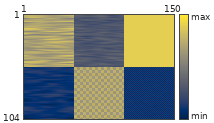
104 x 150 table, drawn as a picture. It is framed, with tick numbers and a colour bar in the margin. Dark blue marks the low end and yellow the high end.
It is made of 2 by 3 panels. Panel 1,1: high, streaked across. Panel 1,2: low, streaked across, faint in contrast. Panel 1,3: very high, flat. Panel 2,1: very low, streaked across, faint in contrast. Panel 2,2: high, checkered. Panel 2,3: very low, checkered, faint in contrast.
